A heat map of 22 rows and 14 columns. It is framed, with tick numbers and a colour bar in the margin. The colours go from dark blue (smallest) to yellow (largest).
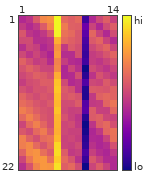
The middle left is the smoothest part. Columns 6 and 10 differ from the columns beside them. The ninth with the lowest average is the bottom right.
